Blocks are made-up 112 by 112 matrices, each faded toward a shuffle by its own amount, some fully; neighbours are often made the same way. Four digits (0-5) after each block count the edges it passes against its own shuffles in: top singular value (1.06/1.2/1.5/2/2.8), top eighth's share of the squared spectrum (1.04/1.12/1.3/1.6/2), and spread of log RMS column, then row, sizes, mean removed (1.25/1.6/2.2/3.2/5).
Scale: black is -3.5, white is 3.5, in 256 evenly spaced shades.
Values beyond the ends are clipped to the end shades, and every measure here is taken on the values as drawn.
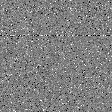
2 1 0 1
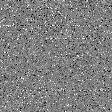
1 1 0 2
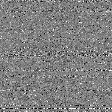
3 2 0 3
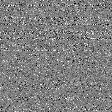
1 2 0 3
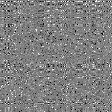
5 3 2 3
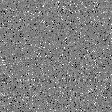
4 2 0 1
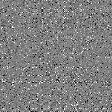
4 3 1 2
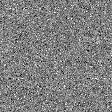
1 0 0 2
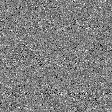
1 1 0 2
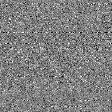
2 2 0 3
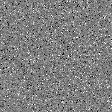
0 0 1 0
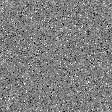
1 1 0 0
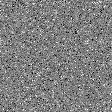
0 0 0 0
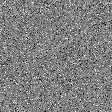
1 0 0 0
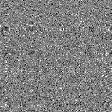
4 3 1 2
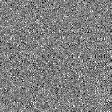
4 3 2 2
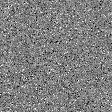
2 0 0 0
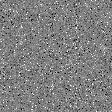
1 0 1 0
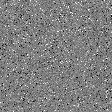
0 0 0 0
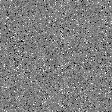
0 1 1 0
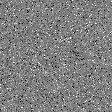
0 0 0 0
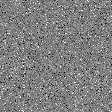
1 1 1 0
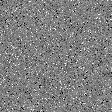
0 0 0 0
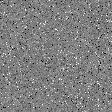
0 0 0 0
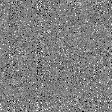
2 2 2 2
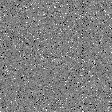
1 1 1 0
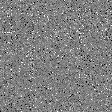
1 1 1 0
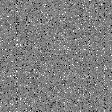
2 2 2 1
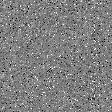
1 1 1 0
